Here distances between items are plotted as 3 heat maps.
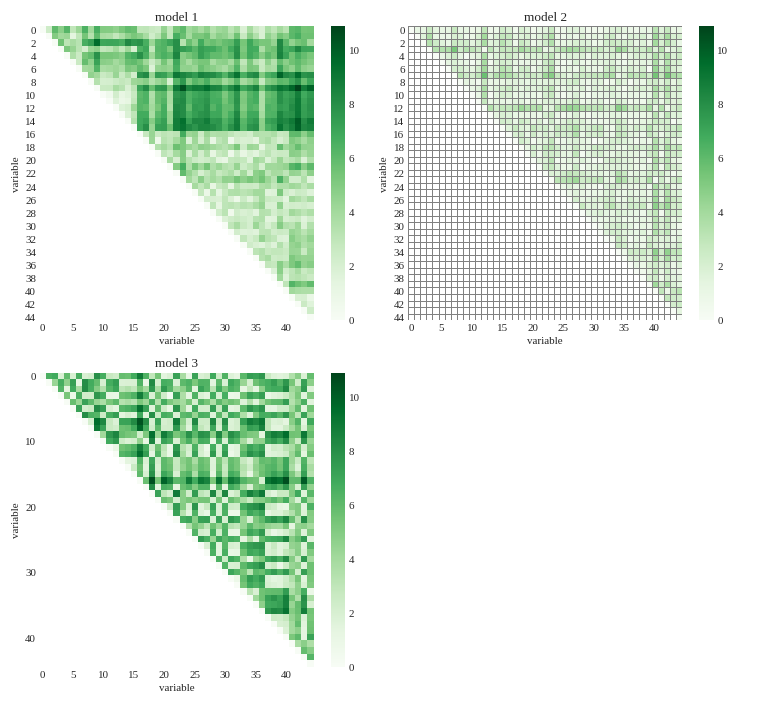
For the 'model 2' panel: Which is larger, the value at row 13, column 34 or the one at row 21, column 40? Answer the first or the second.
the second
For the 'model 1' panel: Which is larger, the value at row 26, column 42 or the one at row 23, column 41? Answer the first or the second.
the first
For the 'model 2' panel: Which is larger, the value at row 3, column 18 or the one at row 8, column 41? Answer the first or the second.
the first
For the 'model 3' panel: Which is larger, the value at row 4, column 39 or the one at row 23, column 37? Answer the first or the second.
the first
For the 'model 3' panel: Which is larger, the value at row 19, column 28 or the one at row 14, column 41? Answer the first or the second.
the second
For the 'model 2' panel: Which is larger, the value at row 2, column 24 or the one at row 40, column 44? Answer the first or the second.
the second
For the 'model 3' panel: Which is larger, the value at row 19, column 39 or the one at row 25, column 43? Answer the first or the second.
the second
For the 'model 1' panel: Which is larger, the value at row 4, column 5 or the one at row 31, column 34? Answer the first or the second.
the first
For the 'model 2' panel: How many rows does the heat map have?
45
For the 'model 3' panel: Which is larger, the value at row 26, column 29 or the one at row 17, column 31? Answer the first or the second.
the second
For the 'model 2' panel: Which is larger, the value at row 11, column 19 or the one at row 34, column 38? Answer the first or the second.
the second
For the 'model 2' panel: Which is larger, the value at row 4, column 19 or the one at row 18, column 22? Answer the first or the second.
the second
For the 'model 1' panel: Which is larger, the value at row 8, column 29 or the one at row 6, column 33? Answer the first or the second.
the first
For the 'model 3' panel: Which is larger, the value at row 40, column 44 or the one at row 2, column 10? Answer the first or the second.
the first
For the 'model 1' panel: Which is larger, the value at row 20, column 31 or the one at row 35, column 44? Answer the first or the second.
the second
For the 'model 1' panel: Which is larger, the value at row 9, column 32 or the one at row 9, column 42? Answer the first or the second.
the second
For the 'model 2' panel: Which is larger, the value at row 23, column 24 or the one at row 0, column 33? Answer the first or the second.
the first
